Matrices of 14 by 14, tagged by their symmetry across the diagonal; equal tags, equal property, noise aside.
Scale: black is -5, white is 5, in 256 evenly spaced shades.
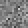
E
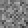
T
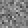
E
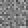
E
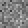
T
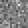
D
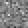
D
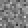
E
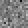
D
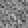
D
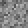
T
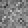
T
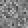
T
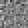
E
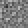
T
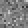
D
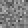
E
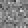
D
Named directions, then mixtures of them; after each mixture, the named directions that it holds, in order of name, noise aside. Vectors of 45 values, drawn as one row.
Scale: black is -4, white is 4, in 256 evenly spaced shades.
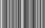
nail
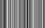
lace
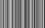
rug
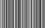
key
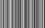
rug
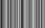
nail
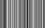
lace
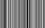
lace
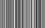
key, nail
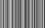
rug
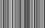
lace, rug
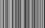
nail, rug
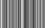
nail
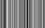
lace
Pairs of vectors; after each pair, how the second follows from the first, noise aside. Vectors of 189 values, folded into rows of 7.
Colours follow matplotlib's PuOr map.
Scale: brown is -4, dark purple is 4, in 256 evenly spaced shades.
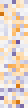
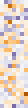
reversed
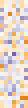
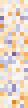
copied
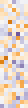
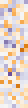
reversed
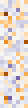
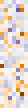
reversed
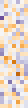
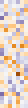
copied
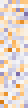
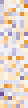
reversed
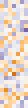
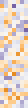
copied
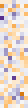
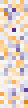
reversed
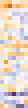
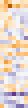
copied
